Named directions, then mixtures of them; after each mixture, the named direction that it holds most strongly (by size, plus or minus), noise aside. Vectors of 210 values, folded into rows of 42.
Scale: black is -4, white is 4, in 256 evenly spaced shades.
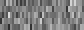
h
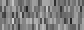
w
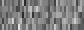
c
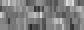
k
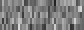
c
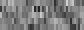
k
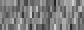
c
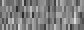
c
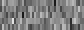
c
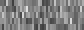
w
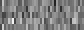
w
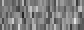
c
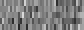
c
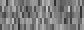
w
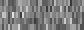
w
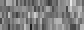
h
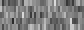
k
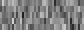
w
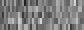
c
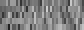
h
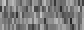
w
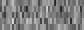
w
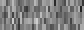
w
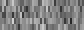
w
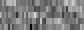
k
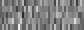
c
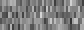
w
